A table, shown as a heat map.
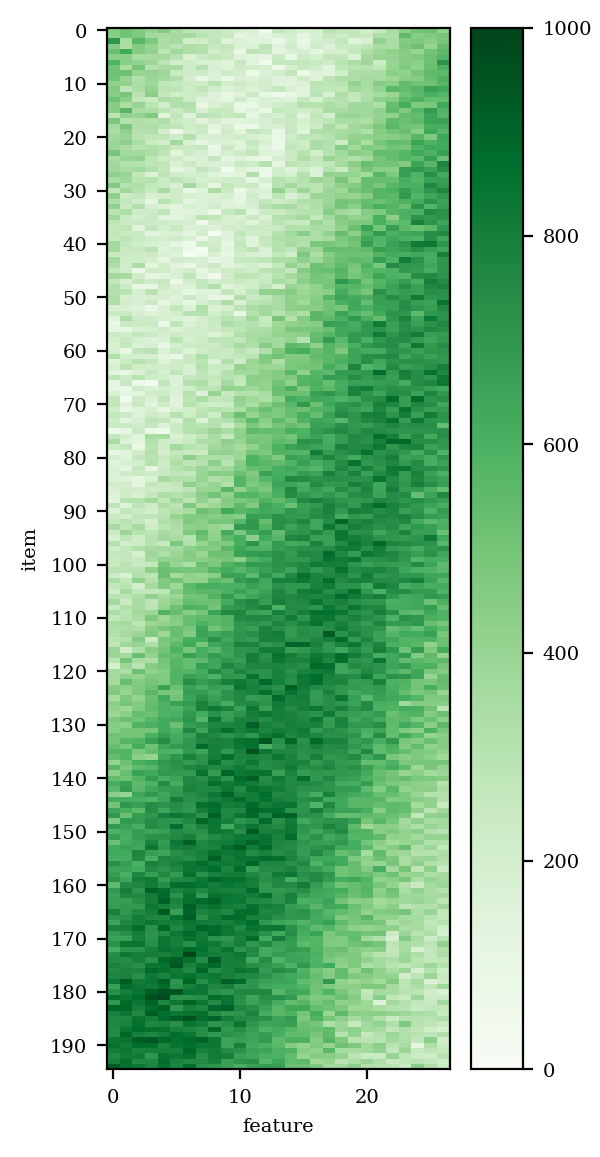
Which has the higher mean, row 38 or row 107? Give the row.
107
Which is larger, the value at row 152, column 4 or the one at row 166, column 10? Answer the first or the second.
the second
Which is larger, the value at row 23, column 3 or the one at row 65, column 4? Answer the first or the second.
the first
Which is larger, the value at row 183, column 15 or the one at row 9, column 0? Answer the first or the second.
the first
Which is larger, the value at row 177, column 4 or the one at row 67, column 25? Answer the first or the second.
the first
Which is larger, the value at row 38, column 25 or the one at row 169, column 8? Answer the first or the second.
the second
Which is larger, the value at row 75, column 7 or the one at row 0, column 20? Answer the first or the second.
the first
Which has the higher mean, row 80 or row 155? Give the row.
155
